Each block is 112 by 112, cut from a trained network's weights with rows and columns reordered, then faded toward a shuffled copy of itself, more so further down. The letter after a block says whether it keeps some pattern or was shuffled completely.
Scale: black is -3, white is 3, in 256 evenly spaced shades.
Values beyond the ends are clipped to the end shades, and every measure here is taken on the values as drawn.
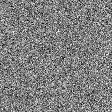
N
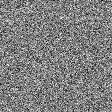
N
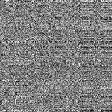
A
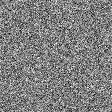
N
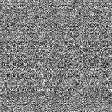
A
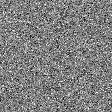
N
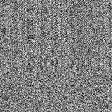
A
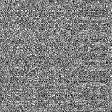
A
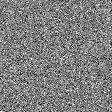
N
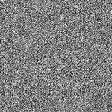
A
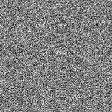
A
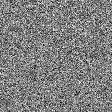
N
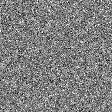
N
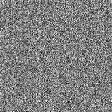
A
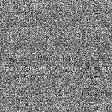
A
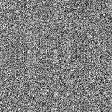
A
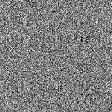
A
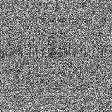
A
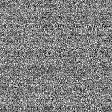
A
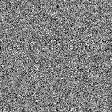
A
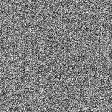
A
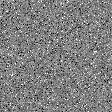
N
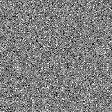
A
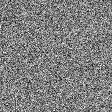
N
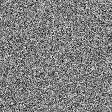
N
